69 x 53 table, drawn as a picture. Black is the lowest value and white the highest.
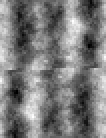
Stripes: upright, repeating 3 times. Seam: none. Symmetry: a half turn. Average level on the scale: 50%.
